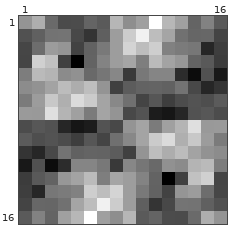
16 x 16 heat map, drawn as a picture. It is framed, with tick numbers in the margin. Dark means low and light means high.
The texture is blotchy. It looks the same turned upside down. No overall slope runs across the table.
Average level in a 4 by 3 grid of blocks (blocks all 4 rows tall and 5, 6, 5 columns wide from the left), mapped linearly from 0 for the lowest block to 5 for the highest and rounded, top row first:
2 4 2 | 5 2 0 | 0 2 5 | 2 4 2
